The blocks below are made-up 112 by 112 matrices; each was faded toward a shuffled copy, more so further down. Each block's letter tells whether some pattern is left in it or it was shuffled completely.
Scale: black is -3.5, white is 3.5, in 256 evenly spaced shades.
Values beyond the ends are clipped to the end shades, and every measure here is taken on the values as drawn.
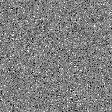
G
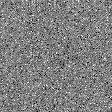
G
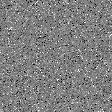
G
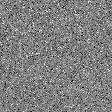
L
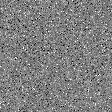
L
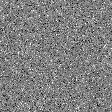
L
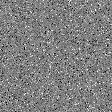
L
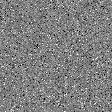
G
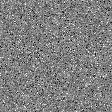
L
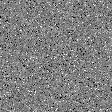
L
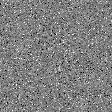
G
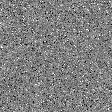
L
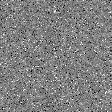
G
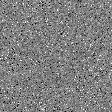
G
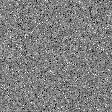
L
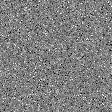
L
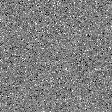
G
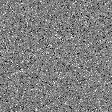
L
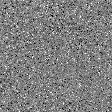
G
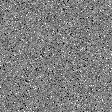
L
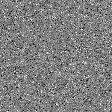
L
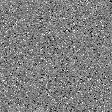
G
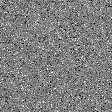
L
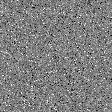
L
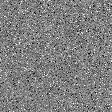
L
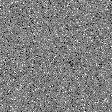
G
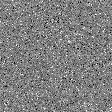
G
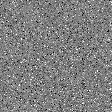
G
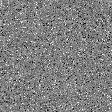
G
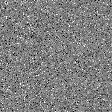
G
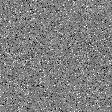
G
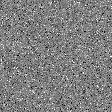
L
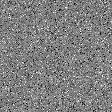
G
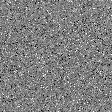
L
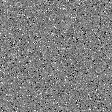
L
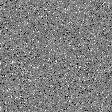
G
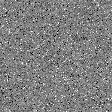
G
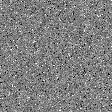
L
